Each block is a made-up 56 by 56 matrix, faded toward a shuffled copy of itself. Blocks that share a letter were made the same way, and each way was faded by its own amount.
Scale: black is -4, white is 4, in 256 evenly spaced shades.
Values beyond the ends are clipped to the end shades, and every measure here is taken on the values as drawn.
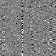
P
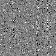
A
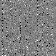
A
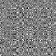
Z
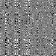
P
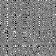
P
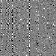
P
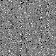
A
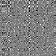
P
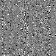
A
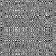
Z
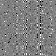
P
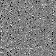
A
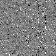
A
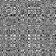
Z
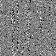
A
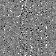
A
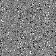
A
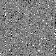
A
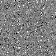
A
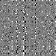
P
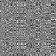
Z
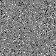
A
